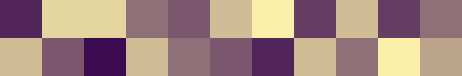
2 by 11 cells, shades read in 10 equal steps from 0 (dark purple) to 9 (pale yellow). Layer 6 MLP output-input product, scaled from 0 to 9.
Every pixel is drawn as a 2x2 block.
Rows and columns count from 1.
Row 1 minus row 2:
-6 5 8 -3 -1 4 8 -5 3 -7 -2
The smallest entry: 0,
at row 2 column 3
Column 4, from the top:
4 7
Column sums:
8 11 8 11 7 10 10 9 11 11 10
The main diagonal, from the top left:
1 3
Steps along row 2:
down down up down down down up down up down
